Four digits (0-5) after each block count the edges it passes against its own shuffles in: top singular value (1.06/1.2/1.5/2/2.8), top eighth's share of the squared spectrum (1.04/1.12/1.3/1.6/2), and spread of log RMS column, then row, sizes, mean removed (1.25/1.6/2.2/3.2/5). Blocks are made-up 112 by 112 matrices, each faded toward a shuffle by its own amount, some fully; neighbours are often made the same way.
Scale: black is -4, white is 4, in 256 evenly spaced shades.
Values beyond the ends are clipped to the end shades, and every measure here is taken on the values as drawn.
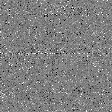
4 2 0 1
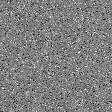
1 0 0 0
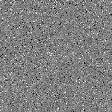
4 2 1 1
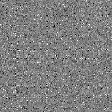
4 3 2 2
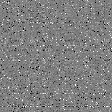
4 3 1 1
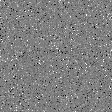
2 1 0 0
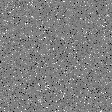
0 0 0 0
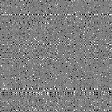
5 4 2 3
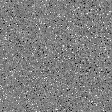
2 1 0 0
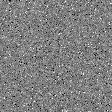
0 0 0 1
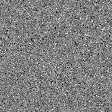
0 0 0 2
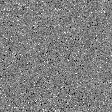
0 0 0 1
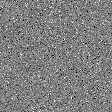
0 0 0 0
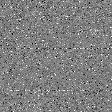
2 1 0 2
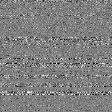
3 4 0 4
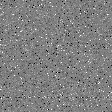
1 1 0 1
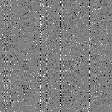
5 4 3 1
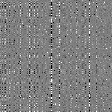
5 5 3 2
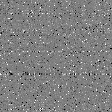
4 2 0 1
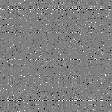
5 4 2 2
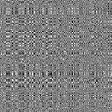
5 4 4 4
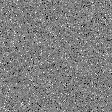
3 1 0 0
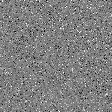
2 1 0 0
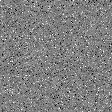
2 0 0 0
